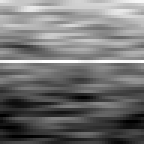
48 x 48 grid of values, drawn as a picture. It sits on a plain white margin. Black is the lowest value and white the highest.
There is an overall slope up to the top. Row 21 differs from the rows beside it. The grain runs across in streaks. The bottom left is the ninth with the lowest average.
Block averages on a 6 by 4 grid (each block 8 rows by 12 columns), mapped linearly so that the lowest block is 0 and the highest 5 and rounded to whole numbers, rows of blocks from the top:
4455
3444
3333
2222
0111
0110
